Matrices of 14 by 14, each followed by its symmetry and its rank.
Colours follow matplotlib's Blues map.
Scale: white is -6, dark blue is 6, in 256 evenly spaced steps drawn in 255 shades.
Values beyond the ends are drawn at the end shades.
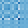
symmetric, rank one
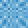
symmetric, rank two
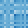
symmetric, rank one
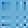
symmetric, rank one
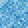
symmetric, full rank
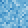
neither, full rank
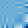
symmetric, rank one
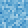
neither, full rank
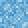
symmetric, full rank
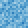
symmetric, full rank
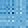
symmetric, rank two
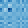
symmetric, rank two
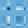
symmetric, rank one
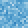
neither, full rank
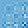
symmetric, rank two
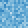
neither, full rank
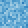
neither, full rank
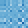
symmetric, rank two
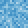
symmetric, full rank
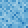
symmetric, full rank
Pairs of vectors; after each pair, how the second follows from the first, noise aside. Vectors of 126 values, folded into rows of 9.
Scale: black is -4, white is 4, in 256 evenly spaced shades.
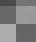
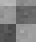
negated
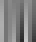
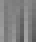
shrunk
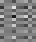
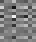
negated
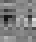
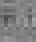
shrunk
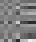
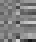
negated
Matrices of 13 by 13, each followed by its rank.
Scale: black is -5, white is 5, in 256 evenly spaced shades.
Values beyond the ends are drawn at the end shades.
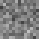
full rank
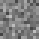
full rank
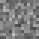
full rank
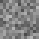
full rank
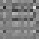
two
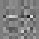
two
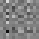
two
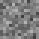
full rank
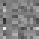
two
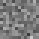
full rank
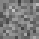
full rank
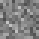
full rank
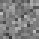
full rank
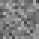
full rank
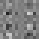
two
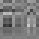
two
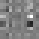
two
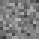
full rank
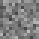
full rank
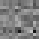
two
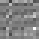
two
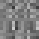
two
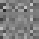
two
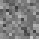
full rank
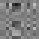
two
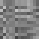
two
